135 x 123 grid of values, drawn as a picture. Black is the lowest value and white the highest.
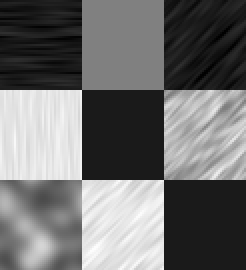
The table splits into 3 rows of 3 panels. Panel 1,1: very low, streaked across, faint in contrast. Panel 1,2: middling, flat. Panel 1,3: very low, slanting up to the right, faint in contrast. Panel 2,1: very high, streaked downward, faint in contrast. Panel 2,2: very low, flat. Panel 2,3: high, slanting up to the right. Panel 3,1: middling, smooth, strong in contrast. Panel 3,2: very high, slanting up to the right, faint in contrast. Panel 3,3: very low, flat.
